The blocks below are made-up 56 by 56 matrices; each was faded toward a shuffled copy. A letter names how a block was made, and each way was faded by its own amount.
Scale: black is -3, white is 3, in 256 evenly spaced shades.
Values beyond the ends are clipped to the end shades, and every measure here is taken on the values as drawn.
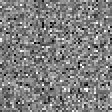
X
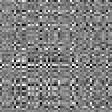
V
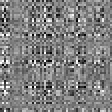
V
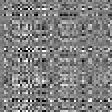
V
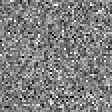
X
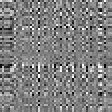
V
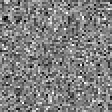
X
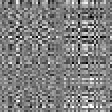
V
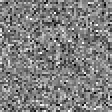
X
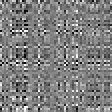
V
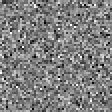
X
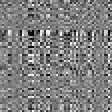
V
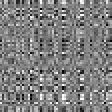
V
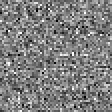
X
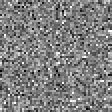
X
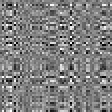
V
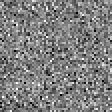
X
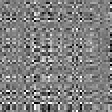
V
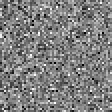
X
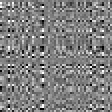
V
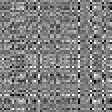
V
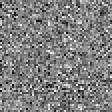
X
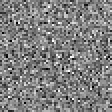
X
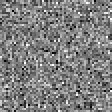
X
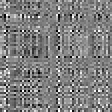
V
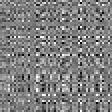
V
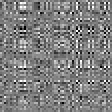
V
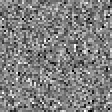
X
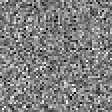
X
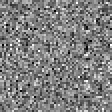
X
